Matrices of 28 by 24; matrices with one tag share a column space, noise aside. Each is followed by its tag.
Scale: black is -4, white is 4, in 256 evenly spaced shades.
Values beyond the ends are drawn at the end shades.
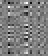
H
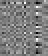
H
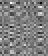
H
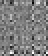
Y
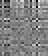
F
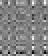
Y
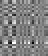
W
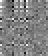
F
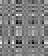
W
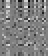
F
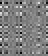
H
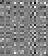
H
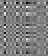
H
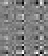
Y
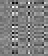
H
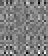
Y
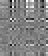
F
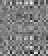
Y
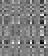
W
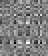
W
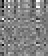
F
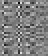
H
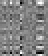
Y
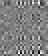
Y
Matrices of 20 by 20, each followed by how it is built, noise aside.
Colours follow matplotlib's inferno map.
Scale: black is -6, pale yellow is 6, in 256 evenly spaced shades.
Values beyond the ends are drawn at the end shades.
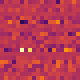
uneven rows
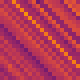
Toeplitz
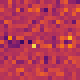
uneven rows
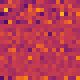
uneven rows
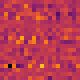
uneven rows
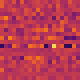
uneven rows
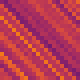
Toeplitz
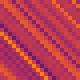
Toeplitz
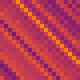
Toeplitz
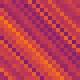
Toeplitz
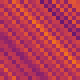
Toeplitz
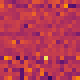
uneven rows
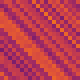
Toeplitz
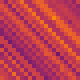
Toeplitz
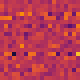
uneven rows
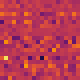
uneven rows
